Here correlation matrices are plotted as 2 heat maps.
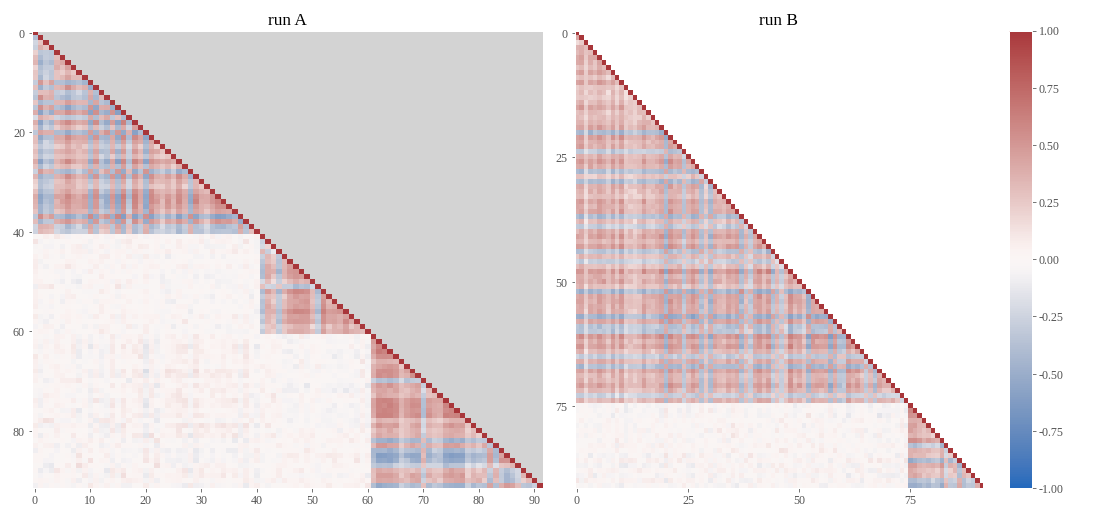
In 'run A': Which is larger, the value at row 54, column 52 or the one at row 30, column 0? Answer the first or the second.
the first
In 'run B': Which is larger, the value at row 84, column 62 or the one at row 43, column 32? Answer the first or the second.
the second
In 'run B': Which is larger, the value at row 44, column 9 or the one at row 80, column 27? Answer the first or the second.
the second
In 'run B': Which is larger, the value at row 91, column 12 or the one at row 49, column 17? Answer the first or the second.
the second
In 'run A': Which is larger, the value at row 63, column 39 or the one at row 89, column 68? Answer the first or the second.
the second
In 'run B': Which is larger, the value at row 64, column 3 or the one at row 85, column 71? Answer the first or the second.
the first
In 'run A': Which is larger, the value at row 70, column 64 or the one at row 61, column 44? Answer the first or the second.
the second
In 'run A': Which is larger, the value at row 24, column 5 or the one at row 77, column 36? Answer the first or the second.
the first
